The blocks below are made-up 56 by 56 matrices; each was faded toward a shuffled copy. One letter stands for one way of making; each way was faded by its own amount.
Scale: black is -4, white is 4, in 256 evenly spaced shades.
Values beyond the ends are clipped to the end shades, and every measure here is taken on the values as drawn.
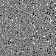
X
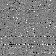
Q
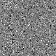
X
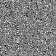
X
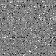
Q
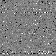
Q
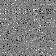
Q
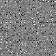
Q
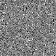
X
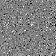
Q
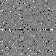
Q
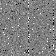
X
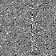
X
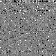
Q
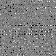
Q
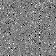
X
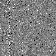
X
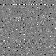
Q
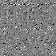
Q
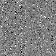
X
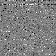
Q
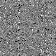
X
